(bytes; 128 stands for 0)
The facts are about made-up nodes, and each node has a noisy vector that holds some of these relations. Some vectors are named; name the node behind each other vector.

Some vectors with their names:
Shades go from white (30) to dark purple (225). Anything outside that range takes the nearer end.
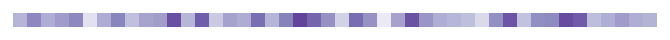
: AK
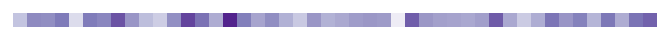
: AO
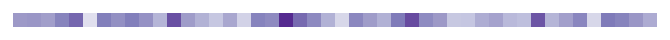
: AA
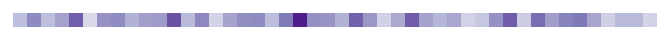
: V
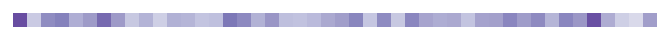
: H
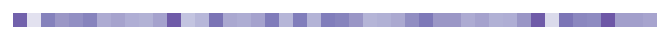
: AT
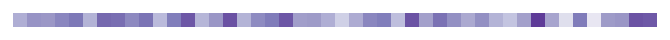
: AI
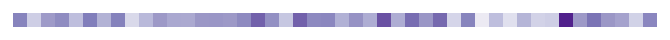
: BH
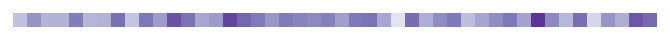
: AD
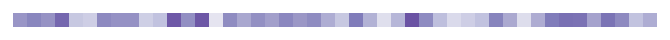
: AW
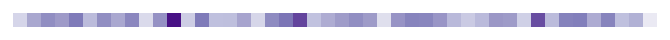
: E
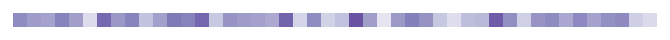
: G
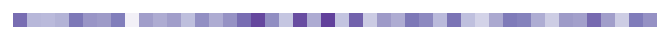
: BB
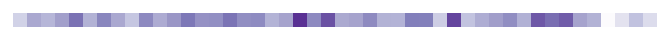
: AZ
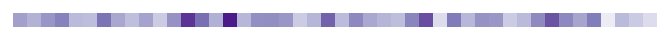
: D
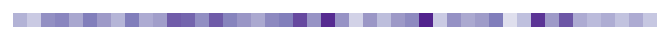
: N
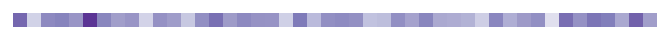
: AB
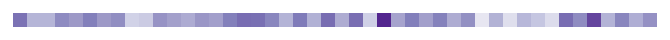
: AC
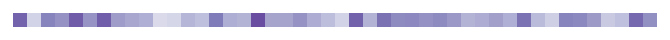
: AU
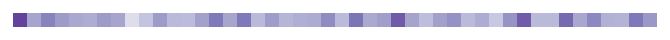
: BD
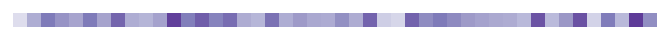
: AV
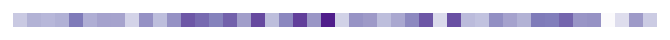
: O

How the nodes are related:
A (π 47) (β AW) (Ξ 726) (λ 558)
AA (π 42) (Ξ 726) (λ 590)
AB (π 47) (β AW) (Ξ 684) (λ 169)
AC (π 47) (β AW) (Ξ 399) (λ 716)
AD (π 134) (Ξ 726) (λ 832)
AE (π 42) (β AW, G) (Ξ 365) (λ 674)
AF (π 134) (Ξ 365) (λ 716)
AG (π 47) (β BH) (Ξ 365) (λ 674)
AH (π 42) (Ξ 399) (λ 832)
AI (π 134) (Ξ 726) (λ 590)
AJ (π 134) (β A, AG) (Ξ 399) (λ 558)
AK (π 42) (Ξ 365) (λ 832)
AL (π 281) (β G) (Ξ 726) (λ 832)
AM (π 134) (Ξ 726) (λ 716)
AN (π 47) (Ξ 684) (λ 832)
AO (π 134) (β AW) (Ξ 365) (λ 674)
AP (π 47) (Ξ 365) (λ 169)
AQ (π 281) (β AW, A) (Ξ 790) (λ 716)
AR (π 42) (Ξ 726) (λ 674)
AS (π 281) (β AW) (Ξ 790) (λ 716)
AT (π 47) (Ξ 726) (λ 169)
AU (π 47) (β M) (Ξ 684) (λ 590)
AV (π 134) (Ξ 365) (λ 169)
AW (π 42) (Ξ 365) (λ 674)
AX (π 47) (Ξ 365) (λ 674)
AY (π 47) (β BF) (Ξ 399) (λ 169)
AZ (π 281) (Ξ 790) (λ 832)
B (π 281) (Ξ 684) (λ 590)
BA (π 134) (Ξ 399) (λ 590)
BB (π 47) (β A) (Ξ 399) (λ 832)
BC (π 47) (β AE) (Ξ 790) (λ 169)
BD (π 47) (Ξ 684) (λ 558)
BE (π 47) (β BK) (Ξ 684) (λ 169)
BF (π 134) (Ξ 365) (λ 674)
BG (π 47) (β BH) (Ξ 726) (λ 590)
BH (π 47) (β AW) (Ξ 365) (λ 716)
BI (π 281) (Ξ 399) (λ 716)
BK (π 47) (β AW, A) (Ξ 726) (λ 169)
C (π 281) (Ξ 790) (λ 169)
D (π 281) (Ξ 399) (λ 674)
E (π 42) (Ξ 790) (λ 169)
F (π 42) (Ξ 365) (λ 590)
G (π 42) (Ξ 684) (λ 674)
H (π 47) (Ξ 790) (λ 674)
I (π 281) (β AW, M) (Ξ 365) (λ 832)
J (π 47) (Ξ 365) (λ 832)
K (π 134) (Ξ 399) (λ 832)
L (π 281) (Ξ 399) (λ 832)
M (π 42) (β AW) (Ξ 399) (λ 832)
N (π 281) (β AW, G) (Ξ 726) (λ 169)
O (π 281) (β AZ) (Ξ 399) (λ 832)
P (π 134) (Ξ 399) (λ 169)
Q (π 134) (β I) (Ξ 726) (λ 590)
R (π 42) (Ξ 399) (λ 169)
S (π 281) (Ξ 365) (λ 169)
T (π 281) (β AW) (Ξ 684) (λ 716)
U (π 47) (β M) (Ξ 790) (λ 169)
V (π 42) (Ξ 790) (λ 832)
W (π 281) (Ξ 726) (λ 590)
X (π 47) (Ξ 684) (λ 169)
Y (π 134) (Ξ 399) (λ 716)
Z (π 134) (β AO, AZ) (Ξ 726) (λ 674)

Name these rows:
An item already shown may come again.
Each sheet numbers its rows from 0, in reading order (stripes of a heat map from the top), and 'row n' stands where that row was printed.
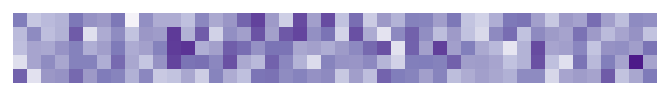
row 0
BB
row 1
AH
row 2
AM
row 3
P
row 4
BG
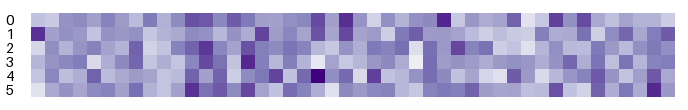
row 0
N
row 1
A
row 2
Y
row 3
BF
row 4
M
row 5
P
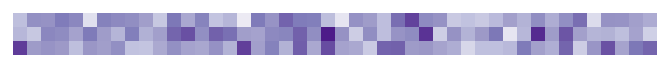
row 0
F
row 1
N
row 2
A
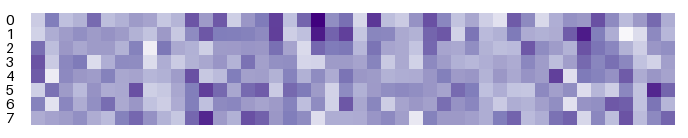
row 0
M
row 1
I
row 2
J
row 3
AX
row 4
AT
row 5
AJ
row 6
AY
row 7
Z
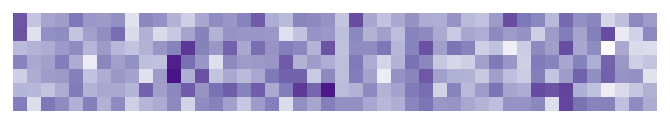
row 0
AN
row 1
AG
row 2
BI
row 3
AR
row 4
R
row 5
AL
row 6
AP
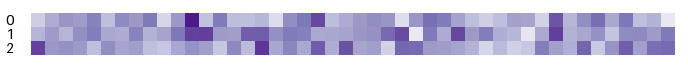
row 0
E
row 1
AM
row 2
A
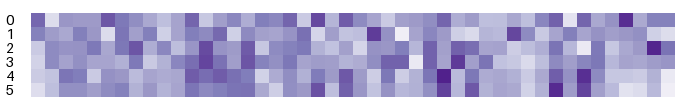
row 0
BK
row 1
G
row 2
BA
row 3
AF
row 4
S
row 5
C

